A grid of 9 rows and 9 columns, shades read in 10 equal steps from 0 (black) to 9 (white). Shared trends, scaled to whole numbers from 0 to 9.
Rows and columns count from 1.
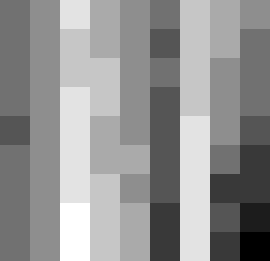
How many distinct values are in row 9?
8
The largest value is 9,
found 2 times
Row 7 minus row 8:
0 0 -1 0 -1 1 0 -1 1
